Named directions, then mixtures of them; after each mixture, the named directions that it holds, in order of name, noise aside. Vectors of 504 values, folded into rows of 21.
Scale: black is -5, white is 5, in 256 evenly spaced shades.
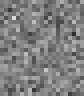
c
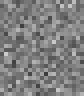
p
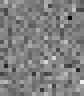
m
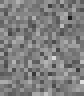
m, p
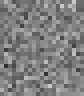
m, p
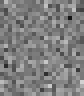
m, p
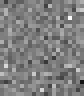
m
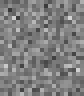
c, m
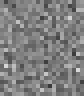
m, p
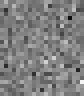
m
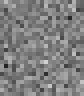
m, p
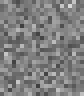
p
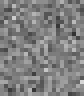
c, m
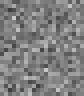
c, p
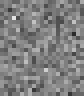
c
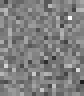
m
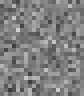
c, p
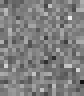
m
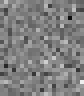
m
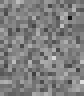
m, p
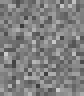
p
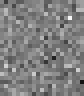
m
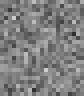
c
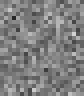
c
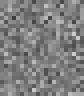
c, p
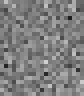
m, p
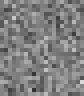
c, m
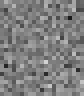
m, p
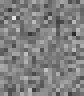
c
